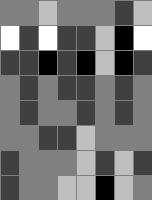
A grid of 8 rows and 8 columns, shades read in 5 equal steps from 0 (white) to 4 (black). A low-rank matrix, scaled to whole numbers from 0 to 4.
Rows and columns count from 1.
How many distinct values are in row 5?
2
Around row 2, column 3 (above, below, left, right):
1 4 3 3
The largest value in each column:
3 3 4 3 4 4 4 3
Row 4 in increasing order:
2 2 2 2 3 3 3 3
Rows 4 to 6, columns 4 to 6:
3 3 2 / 2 3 2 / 3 1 2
